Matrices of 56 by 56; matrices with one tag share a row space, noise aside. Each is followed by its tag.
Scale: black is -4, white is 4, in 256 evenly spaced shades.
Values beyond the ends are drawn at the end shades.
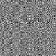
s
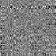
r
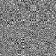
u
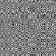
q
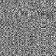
q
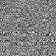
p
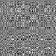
u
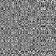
q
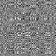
u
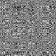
p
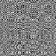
u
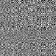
q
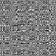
p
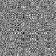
u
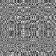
u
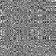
r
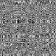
p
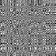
r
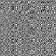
q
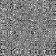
r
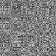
p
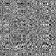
p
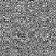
p
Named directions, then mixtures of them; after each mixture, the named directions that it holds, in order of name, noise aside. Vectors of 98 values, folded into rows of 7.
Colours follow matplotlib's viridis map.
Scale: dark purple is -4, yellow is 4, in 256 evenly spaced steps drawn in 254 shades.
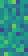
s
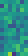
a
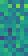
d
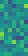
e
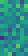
a, d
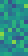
e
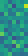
d, e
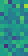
d, e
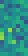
d, e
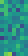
a, d, s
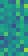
a, d, s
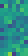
a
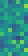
a, e, s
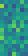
a, e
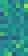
a, d, e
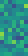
e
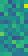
d, e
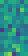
a, s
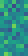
d, e, s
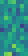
a, s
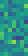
e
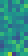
a, e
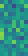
a, e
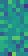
a, d, e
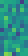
a, s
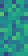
d, e, s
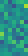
e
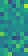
a, d, e
